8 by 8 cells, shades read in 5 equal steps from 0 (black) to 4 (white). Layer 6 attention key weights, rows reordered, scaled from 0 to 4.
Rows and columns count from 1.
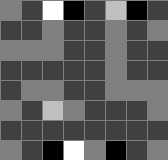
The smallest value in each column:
1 1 0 0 1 0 0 1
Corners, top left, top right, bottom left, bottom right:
2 1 2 2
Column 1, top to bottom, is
2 1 2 1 1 2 1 2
